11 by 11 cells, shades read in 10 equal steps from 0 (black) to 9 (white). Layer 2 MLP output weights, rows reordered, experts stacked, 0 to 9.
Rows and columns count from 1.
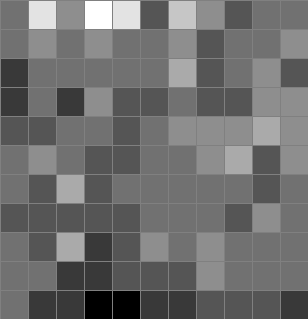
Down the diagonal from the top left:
4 5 4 5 3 4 4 4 4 4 2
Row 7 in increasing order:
3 3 3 4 4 4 4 4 4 4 6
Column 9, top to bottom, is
3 4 4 3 5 6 4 3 4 4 3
